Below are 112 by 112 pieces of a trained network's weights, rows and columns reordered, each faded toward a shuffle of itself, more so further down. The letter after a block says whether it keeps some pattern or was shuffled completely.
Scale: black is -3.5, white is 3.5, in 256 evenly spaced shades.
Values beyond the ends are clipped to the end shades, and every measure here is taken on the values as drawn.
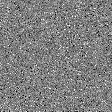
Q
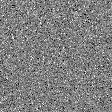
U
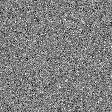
U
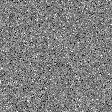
U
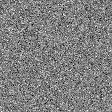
U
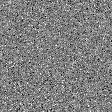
U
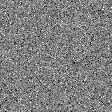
U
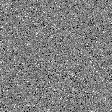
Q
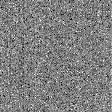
Q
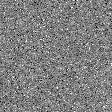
U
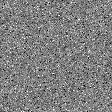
U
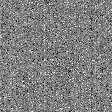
Q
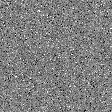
U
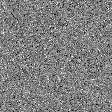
U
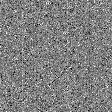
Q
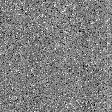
Q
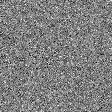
U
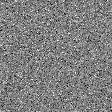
U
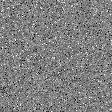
U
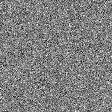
Q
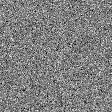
U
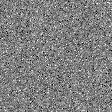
Q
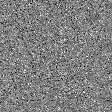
U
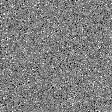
U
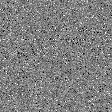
Q
